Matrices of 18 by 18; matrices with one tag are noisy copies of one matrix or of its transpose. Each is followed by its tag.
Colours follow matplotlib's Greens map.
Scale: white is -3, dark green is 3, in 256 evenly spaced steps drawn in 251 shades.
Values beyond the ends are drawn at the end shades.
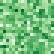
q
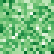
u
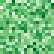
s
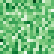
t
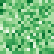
u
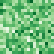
u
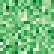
t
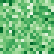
u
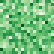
q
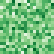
s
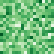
t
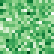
u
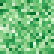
u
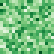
u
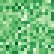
t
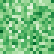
u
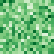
u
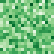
q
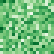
u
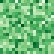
q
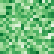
t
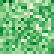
u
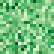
t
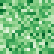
u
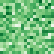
t
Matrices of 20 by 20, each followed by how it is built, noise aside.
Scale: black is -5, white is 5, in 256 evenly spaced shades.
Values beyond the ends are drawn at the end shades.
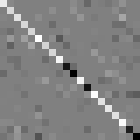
diagonal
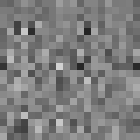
low rank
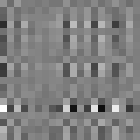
low rank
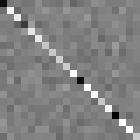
diagonal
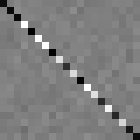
diagonal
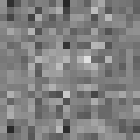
low rank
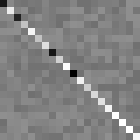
diagonal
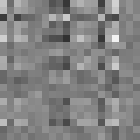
low rank
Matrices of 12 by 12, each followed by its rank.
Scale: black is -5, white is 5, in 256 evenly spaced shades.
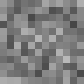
full rank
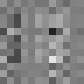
two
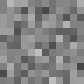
full rank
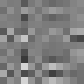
two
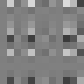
one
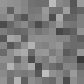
full rank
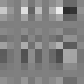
one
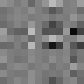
two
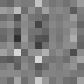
two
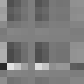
one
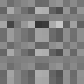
one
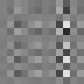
one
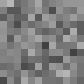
full rank
